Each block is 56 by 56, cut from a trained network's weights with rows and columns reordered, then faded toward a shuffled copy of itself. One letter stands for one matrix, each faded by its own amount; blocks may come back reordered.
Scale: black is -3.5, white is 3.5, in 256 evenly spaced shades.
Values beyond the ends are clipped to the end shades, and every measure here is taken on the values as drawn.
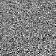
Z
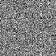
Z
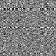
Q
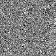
Z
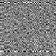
Q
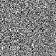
Z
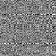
Q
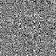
Z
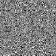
Z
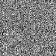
Z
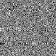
Z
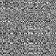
Q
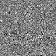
Z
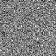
Z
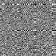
Q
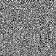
Z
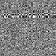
Q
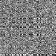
Q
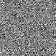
Z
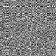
Q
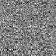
Z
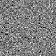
Z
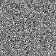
Z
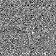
Z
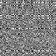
Q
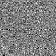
Z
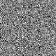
Z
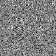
Z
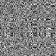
Q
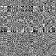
Q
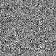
Z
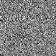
Z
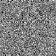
Z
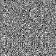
Z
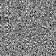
Z
